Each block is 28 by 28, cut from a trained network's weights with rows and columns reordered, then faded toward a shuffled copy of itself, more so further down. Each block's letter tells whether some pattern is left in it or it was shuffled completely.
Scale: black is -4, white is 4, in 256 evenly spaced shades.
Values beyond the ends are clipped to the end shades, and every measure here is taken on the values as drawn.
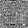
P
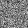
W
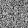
P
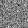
P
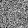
W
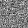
P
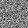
W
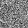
W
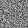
W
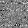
P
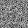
P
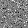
W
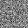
P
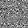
P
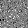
W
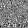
P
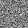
W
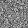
W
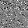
P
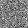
W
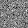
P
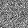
W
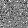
W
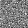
W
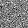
W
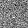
W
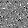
W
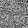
W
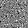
W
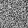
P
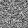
P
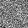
W
